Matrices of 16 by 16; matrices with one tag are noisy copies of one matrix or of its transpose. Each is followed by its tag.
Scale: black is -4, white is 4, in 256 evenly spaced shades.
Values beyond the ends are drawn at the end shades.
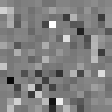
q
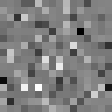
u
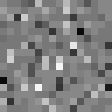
u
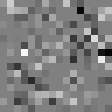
q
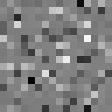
u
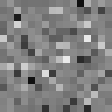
u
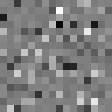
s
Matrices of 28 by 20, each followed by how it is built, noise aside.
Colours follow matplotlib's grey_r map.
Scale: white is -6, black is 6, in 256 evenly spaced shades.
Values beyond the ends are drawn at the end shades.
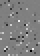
sparse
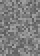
noise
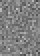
noise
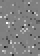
sparse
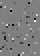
sparse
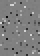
sparse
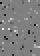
sparse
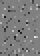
sparse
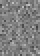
noise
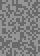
noise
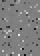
sparse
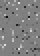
sparse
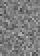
noise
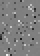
sparse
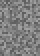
noise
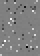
sparse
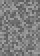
noise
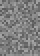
noise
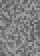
noise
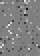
sparse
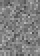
noise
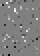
sparse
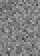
noise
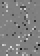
sparse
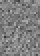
noise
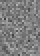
noise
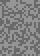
noise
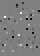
sparse
